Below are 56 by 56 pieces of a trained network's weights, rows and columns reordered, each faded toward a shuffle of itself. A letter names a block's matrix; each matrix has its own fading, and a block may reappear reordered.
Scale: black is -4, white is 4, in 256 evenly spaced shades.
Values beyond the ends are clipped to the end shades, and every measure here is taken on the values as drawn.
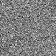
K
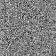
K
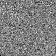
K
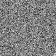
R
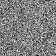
R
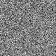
K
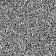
K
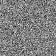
R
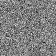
R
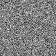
K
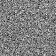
R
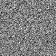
K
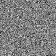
K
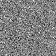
K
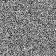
R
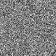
K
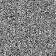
K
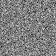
R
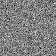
R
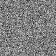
R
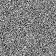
R
